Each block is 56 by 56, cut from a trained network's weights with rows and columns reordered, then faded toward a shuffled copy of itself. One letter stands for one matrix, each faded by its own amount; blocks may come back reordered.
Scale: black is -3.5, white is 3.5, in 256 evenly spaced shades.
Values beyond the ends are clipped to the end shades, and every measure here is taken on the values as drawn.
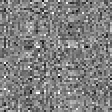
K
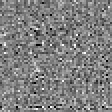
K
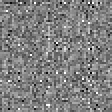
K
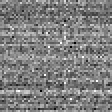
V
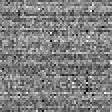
V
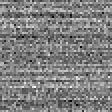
V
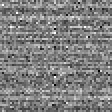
V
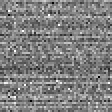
V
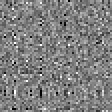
K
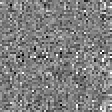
K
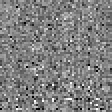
K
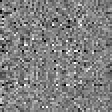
K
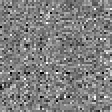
K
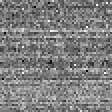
V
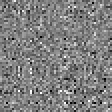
K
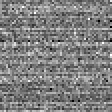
V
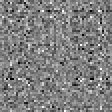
K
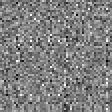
K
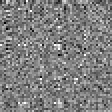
K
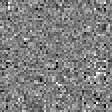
K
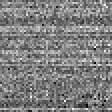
V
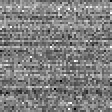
V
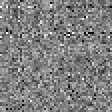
K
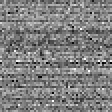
V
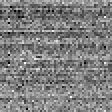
V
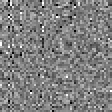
K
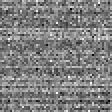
V
